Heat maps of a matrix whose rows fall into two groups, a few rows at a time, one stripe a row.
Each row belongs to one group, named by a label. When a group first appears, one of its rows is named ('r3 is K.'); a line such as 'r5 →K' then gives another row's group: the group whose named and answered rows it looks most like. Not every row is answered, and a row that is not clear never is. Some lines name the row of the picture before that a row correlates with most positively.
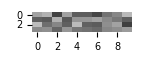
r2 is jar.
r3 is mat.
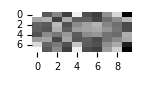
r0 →jar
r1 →mat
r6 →jar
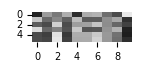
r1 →jar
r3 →jar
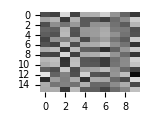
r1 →mat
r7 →mat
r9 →mat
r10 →mat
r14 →jar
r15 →mat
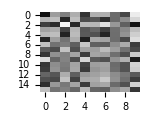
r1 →mat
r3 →mat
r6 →jar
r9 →jar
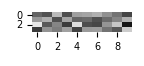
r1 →mat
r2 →jar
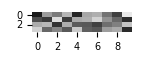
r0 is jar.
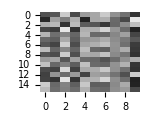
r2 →mat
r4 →jar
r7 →jar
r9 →mat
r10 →jar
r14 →jar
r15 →jar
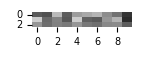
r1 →jar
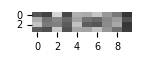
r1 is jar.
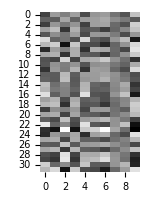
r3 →mat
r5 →jar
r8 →mat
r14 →jar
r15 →jar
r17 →mat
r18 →mat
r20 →mat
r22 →jar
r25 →mat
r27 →mat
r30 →jar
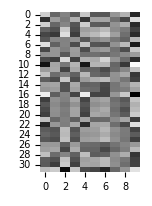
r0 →jar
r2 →jar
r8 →mat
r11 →mat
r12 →jar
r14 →mat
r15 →mat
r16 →jar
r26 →mat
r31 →mat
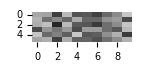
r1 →jar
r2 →mat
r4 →jar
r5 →mat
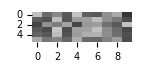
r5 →jar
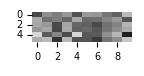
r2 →mat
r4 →jar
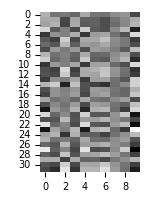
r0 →jar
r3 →jar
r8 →jar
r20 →jar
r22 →jar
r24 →mat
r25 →jar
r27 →jar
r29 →mat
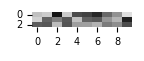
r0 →mat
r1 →jar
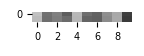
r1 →jar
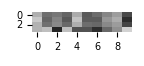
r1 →jar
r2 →jar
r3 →mat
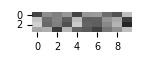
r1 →jar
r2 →jar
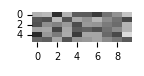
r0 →mat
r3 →mat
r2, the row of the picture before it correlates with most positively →0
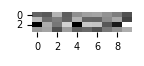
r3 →mat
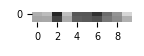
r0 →mat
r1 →mat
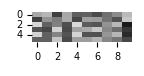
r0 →mat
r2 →jar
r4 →jar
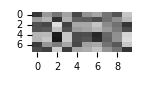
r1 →mat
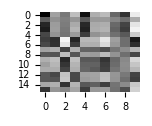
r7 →mat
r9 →mat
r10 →mat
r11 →mat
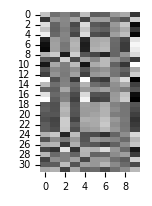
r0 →jar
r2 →jar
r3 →jar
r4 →jar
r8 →mat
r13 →jar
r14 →jar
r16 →jar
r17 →jar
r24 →mat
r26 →mat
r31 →mat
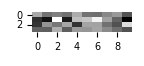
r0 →jar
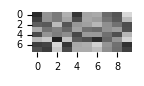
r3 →jar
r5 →mat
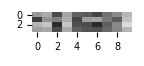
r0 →mat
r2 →mat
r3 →mat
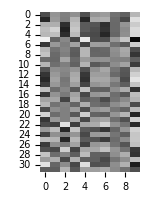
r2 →mat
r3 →mat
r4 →mat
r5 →jar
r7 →jar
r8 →jar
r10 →jar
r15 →jar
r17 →mat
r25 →mat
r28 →jar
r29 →mat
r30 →jar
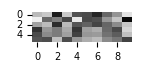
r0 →mat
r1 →jar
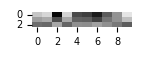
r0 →mat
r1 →mat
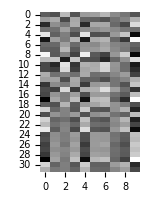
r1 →mat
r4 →jar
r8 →jar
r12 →jar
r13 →mat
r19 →jar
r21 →jar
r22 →jar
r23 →jar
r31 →jar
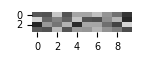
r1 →jar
